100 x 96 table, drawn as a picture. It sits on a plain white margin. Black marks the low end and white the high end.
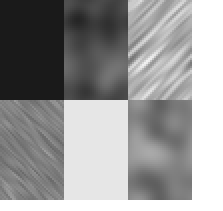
It is made of 2 by 3 panels. Panel 1,1: very low, flat. Panel 1,2: low, smooth. Panel 1,3: high, slanting up to the right. Panel 2,1: middling, slanting down to the right, faint in contrast. Panel 2,2: very high, flat. Panel 2,3: middling, smooth.
